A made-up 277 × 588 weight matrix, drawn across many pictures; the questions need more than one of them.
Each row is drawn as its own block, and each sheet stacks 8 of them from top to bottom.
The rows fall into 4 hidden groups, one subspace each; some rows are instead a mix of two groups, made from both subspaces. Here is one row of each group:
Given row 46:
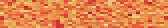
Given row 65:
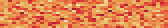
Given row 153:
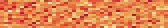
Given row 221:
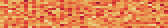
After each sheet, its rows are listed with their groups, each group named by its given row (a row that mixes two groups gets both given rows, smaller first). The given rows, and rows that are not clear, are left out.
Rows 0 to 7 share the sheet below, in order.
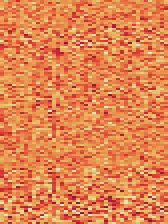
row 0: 153
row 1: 46
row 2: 46 and 65
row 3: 65
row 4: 65
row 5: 65 and 153
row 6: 65
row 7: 46
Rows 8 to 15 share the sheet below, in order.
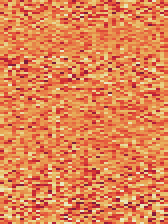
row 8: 46
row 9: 221
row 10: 153
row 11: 65
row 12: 65
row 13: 46 and 65
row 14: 65
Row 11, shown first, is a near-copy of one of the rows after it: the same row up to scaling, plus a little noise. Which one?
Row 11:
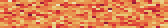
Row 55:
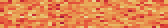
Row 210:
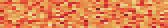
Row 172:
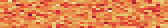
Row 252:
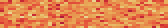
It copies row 172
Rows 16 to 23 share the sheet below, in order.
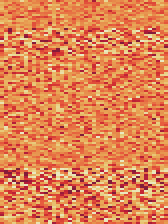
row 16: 65
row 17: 46 and 65
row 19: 46
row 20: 221
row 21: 153 and 221
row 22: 153
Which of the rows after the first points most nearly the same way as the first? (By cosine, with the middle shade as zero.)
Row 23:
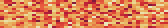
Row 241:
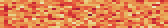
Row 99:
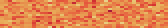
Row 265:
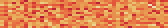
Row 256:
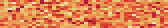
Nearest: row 99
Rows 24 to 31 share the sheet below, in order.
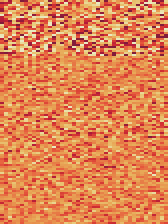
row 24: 65
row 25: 153
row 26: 221
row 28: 46 and 221
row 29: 46 and 153
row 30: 221
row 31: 46
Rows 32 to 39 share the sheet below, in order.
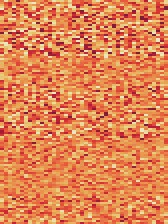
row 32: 153
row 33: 221
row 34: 65
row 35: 221
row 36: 65 and 153
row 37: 153
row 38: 46
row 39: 65 and 221
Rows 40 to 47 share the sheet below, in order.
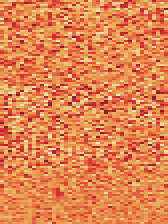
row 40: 46
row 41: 65
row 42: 46 and 153
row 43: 153
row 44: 65 and 221
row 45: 221
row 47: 65
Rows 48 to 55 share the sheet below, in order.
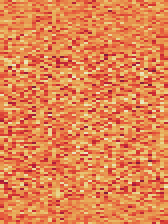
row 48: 65
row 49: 153
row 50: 153
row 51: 65 and 153
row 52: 65 and 153
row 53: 46 and 153
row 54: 46 and 221
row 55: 65
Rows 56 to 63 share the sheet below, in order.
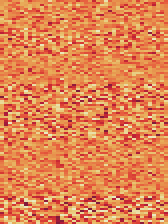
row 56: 65
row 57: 221
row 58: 46 and 65
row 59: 46
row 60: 65 and 221
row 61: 46
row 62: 221
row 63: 46
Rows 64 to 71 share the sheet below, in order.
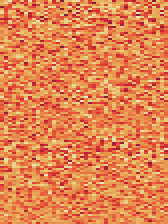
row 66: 46 and 221
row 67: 46
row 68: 153 and 221
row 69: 46
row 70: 46 and 65
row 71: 46
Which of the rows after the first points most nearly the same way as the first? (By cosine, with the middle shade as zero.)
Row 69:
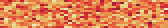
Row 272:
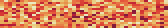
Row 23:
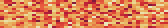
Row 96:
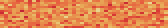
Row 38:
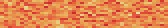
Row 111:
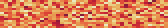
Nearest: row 23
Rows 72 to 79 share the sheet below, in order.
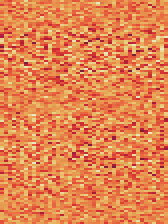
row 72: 221
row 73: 46 and 153
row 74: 46
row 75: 46
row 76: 153
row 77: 153
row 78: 221
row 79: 65 and 221
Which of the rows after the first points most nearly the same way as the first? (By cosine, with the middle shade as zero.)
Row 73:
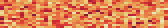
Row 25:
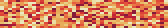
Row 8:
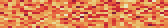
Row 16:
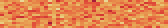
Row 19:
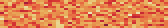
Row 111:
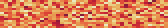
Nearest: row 111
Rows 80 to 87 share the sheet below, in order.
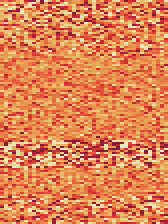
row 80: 153 and 221
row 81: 153
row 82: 46
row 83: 46
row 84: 221
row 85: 46
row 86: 221
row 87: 65
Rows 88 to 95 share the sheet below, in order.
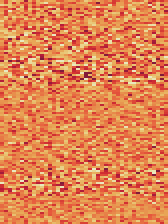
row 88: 221
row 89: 153
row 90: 153 and 221
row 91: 46 and 65
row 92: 65 and 153
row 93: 46 and 221
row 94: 65 and 221
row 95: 221
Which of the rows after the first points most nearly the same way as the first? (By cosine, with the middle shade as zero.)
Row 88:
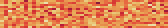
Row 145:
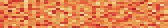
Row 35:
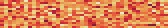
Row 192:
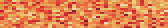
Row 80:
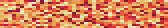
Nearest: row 192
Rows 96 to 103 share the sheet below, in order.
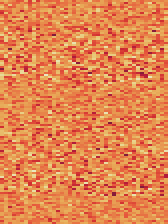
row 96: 46 and 221
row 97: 46 and 221
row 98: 46 and 153
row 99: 65
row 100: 65
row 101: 65
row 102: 153
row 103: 65 and 221
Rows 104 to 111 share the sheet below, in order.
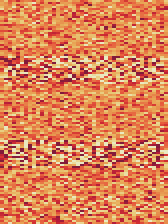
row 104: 153
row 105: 46 and 65
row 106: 153
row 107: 46 and 221
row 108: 221
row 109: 221
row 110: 46
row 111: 46
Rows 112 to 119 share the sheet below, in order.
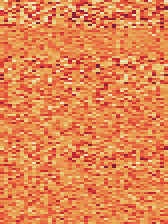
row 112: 153
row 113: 221
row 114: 46 and 65
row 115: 65
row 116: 46 and 221
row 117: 153
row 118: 221
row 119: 65
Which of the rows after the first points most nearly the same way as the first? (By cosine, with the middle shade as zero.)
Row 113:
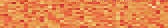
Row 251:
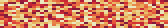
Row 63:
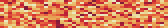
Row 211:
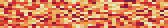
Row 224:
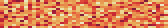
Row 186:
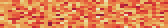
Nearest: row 251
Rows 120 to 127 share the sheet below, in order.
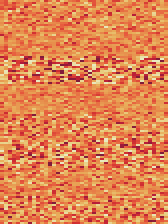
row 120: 153
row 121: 46
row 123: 46
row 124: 153
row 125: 65
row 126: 65
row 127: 46 and 221
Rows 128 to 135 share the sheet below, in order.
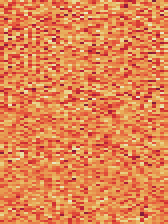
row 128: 46
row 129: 221
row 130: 221
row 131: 46
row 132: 46 and 221
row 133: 46 and 65
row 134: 65
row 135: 65 and 153
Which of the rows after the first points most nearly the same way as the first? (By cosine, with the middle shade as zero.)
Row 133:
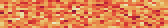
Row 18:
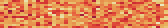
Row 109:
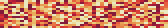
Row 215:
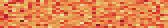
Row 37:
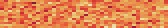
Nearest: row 18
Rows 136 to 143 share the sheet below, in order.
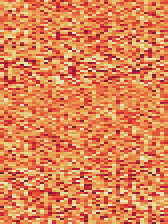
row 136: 153
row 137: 46 and 153
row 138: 46
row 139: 221
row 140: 46 and 221
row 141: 153
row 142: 221
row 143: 65
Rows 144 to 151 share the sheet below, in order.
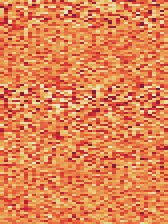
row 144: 46
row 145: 221
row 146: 46
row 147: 46 and 221
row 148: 46
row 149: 153
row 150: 221
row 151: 153
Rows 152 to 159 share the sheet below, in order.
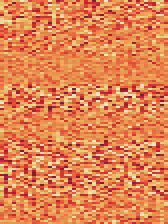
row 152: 65
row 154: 221
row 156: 46
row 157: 65
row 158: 46 and 221
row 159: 153
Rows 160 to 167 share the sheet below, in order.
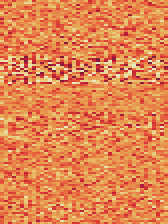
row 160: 46
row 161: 46
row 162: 221
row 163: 65
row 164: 46 and 65
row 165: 153
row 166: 153
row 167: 221
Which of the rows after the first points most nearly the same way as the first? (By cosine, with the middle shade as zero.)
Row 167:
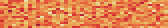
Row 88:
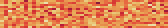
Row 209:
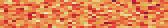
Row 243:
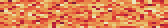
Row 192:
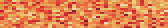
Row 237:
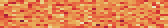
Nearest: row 237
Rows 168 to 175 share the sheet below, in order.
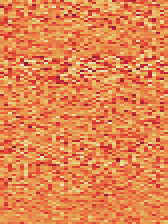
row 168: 46
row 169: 46 and 153
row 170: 46
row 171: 65 and 153
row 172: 65
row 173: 221
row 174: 153 and 221
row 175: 65 and 221
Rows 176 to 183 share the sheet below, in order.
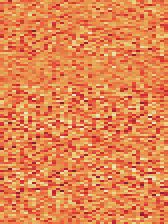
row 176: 65
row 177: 153
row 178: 65
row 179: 65 and 153
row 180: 221
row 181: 153
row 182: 65
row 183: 153
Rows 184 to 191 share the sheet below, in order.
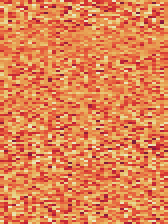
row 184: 46
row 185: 65
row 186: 65
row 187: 221
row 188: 65
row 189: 65
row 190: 46
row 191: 65 and 221
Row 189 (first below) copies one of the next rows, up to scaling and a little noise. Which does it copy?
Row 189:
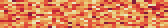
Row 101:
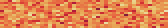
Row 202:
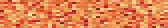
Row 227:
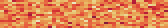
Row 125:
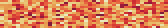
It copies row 227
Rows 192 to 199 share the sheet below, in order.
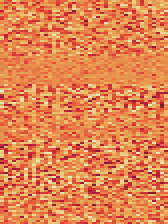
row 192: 65
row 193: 46 and 65
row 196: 65 and 153
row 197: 46 and 65
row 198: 221
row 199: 221
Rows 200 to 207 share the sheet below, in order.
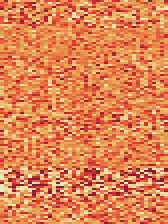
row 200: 153
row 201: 153
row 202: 65
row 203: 65
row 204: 46
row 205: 221
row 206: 65
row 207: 153
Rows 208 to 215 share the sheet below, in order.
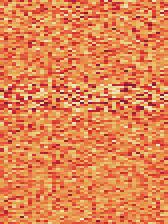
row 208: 46
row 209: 46 and 65
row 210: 65
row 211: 46
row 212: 46 and 65
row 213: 46 and 65
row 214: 65
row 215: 221
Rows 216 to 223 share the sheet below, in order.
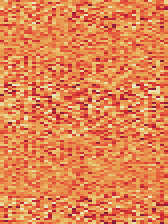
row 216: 153
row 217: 46
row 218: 221
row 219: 65 and 221
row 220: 153
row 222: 153
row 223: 153
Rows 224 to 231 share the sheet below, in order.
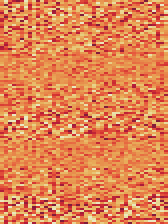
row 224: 221
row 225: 65 and 221
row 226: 153
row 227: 65
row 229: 221
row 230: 65
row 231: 221
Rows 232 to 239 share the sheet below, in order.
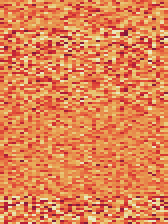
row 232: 46
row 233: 46
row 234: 221
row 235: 46
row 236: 221
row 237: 221
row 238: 221
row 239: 221
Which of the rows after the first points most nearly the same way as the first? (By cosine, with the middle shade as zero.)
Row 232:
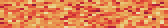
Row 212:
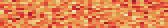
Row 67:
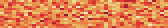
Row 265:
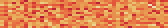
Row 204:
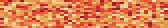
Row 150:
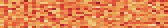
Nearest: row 212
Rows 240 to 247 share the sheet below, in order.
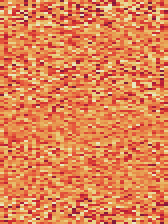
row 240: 46 and 221
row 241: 46 and 221
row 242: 65 and 153
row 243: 65
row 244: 46
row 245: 221
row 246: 221
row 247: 153
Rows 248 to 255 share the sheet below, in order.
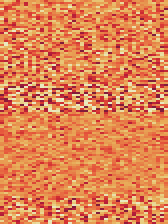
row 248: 46 and 153
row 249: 221
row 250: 221
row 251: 221
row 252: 65
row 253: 65 and 221
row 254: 153
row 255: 65
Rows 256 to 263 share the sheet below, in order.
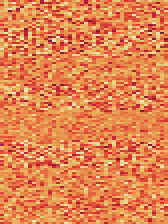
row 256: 153 and 221
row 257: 221
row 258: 153
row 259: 153
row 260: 153
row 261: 221
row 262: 65
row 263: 46
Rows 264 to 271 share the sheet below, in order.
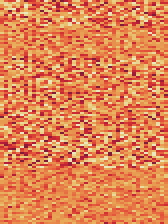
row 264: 153
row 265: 221
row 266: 65 and 221
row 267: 221
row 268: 221
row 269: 153
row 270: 153
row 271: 153
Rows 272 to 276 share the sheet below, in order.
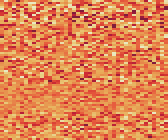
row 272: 153
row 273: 153
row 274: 221
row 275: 46
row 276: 46
